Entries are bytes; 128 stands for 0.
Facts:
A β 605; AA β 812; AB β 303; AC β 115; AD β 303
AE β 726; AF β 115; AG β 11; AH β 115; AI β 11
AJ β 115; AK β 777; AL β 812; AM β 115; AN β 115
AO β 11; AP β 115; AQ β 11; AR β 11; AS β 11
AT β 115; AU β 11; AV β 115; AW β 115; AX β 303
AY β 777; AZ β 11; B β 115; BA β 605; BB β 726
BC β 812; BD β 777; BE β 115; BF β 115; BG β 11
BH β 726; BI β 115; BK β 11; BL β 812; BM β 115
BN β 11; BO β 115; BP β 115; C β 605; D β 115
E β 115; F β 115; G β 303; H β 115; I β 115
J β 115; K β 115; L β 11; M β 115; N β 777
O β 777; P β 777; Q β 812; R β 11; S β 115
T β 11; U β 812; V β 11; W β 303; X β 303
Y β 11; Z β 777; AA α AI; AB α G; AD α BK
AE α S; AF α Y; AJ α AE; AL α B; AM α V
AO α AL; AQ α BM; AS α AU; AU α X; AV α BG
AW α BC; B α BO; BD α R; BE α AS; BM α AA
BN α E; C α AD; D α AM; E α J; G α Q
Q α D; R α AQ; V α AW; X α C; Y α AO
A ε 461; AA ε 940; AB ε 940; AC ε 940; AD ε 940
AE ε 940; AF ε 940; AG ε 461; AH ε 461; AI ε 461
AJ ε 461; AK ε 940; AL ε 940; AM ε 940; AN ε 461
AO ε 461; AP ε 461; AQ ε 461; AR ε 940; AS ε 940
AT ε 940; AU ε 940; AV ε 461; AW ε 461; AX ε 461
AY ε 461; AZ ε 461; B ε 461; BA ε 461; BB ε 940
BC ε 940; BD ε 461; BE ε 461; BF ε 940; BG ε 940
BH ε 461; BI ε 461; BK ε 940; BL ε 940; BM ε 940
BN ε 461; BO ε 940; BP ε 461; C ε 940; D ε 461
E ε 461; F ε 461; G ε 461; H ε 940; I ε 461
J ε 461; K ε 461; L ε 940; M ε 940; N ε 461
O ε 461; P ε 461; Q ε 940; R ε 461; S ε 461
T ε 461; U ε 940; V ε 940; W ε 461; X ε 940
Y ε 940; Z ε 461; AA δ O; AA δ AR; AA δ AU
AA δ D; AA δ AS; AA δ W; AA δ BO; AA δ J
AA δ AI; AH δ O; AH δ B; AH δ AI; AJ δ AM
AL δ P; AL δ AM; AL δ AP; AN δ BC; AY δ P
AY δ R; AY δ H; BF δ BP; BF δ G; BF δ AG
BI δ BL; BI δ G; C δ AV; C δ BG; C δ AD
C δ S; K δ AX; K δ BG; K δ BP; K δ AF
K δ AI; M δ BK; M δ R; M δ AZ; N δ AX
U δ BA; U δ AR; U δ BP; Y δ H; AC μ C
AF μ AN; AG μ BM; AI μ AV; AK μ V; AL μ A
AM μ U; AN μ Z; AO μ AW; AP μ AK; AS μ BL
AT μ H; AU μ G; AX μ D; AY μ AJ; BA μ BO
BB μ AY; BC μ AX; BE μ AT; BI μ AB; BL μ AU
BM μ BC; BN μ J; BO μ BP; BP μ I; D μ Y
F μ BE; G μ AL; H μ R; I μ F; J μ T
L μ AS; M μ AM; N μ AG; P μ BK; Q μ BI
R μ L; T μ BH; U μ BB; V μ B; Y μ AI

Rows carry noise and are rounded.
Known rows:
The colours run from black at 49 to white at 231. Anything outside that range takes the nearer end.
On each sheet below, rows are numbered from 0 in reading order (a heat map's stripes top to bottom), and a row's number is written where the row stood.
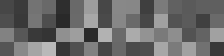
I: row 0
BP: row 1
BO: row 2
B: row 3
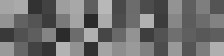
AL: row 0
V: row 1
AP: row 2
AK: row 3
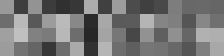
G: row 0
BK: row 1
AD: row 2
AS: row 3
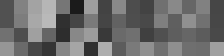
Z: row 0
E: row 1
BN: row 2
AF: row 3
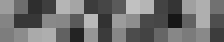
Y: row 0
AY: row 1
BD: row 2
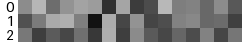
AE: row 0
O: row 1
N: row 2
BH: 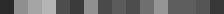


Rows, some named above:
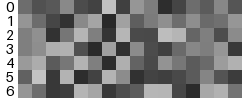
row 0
P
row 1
AF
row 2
BF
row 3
BD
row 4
C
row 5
AJ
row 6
Y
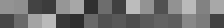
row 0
BM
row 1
AW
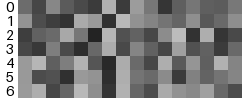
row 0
BA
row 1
BL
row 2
K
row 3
BP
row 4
AB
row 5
Q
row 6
AA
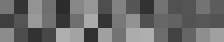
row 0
BE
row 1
T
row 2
M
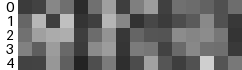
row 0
J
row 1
AJ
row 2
AQ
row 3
AO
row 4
D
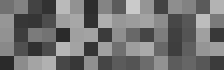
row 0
BC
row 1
H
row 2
R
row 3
M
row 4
BH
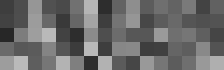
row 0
AI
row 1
T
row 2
S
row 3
P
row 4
C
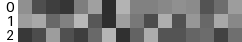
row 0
AT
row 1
AB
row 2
AG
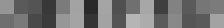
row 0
V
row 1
BB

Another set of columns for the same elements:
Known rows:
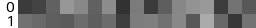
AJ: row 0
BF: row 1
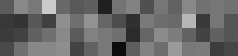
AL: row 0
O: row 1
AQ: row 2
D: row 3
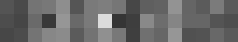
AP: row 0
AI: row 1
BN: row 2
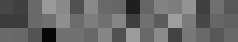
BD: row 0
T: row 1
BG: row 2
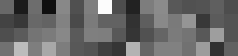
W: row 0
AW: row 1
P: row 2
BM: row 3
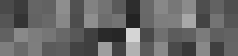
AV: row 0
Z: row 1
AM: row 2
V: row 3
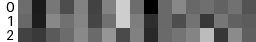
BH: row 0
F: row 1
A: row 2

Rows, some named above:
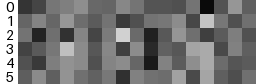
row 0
R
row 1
AA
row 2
AZ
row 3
AY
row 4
N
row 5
C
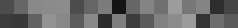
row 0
D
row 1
AJ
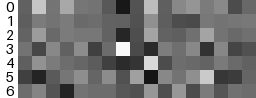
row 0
Y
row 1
BL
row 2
AK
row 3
AG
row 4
AM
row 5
K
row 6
BK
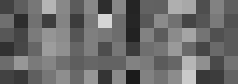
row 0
AY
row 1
AZ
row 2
N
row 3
AO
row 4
U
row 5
K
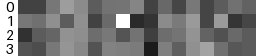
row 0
BE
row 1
AX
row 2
AO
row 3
N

